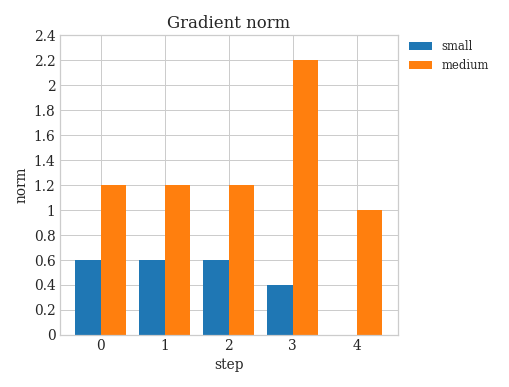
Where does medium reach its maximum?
3
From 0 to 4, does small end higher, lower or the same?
lower
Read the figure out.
Title: Gradient norm
x-axis: step, ticks 0 1 2 3 4
y-axis: norm, ticks 0 0.2 0.4 0.6 0.8 1 1.2 1.4 1.6 1.8 2 2.2 2.4
Legend: small, medium
Values:
small: 0.6 0.6 0.6 0.4 0
medium: 1.2 1.2 1.2 2.2 1
